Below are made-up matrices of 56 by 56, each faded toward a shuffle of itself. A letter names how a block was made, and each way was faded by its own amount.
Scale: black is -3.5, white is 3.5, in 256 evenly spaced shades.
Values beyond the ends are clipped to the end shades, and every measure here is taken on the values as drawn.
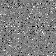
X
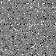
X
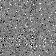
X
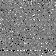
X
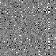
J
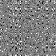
J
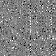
J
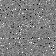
X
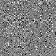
J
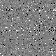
X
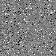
X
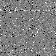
X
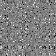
J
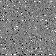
X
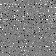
X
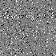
X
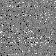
X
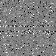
X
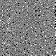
J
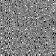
J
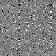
J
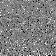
X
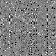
J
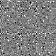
J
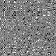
J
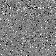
X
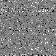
X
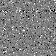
X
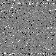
X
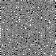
J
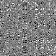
J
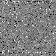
X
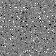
X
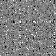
J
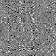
J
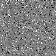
X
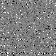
X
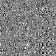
J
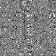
J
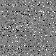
X
